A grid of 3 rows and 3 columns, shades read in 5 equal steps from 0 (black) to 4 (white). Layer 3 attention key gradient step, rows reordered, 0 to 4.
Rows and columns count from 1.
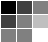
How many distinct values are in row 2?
3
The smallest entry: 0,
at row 1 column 1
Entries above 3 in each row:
0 0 1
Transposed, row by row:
0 1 2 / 1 2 2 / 2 3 4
